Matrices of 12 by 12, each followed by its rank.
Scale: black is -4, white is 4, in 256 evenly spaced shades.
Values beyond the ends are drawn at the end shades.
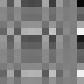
one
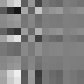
one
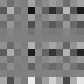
one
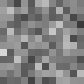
full rank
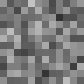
full rank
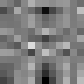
two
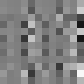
two
